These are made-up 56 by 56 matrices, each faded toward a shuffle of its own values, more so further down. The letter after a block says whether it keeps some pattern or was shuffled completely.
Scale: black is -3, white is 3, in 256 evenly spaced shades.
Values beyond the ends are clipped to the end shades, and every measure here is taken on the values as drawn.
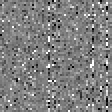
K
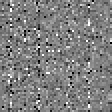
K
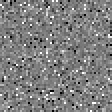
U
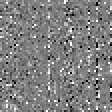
K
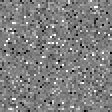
U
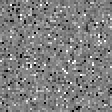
U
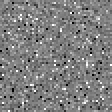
U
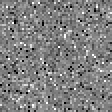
U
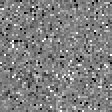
U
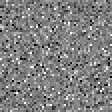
U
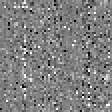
K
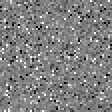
U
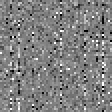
K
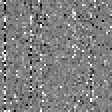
K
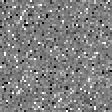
U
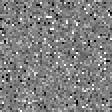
U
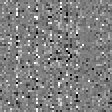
K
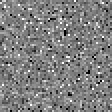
U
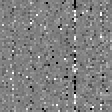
K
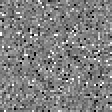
U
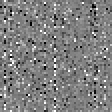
K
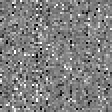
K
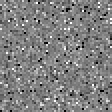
U
